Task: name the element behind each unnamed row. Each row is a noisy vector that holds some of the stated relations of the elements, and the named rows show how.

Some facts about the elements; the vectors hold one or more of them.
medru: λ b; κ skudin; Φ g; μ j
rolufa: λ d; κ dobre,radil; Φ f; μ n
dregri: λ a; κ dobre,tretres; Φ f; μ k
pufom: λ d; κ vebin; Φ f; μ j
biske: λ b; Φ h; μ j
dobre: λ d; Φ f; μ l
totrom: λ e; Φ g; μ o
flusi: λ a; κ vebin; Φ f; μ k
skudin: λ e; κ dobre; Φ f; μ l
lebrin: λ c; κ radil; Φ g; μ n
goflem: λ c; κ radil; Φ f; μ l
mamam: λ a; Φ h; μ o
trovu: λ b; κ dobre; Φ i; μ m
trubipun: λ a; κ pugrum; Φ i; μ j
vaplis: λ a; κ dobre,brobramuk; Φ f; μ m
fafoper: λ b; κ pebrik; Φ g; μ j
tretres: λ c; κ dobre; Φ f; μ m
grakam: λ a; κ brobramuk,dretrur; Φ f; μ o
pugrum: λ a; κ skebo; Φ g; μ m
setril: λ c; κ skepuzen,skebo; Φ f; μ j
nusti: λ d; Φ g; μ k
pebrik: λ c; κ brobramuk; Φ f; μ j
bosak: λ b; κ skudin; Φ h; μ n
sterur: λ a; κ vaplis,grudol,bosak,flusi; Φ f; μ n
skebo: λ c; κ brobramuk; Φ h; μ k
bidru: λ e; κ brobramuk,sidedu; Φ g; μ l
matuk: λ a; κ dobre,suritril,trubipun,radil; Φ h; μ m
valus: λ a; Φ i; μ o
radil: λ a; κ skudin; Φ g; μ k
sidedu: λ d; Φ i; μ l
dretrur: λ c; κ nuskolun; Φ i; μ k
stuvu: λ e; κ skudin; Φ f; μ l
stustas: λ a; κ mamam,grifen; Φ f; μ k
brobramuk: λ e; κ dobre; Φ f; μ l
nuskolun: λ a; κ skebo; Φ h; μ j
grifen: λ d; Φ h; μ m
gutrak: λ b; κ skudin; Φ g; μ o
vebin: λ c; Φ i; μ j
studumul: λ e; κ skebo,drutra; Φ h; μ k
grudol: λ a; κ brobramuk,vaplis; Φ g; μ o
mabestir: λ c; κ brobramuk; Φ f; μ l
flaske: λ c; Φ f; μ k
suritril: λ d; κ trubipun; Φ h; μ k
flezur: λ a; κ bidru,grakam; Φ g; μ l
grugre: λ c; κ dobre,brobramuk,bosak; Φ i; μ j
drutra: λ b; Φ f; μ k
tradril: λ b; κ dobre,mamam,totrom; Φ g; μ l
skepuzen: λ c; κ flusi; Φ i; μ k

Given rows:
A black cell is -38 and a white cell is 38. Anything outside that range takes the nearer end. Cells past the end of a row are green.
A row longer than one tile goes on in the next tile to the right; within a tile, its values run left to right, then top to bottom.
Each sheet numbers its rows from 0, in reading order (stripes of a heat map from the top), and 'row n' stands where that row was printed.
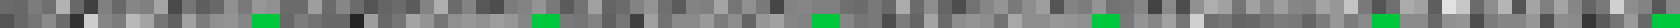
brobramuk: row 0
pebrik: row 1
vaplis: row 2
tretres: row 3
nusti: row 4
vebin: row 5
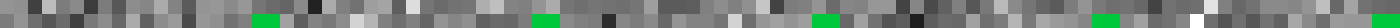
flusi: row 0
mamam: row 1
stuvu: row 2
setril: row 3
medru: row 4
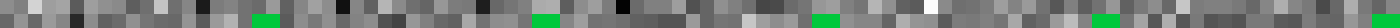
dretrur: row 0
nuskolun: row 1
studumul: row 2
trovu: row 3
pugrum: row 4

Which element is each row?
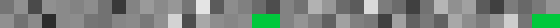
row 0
stustas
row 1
grugre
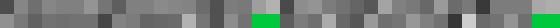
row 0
suritril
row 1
skebo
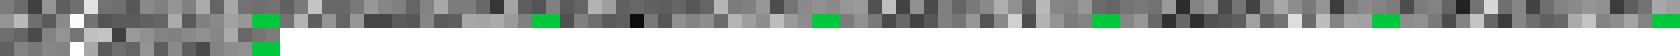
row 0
tradril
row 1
flezur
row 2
mabestir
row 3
pufom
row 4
sterur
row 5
matuk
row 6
radil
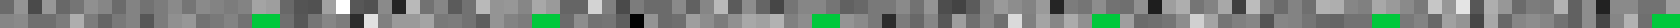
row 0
biske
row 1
dobre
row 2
grakam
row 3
rolufa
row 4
grifen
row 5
sidedu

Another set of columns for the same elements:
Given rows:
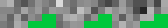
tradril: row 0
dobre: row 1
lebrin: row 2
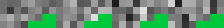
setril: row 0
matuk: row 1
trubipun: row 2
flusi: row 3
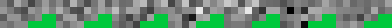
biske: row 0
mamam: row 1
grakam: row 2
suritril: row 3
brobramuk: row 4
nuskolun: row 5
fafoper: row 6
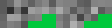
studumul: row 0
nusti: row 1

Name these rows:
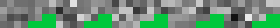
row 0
flezur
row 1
skepuzen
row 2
radil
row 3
vaplis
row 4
dretrur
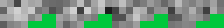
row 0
skudin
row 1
bosak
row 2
trovu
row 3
grugre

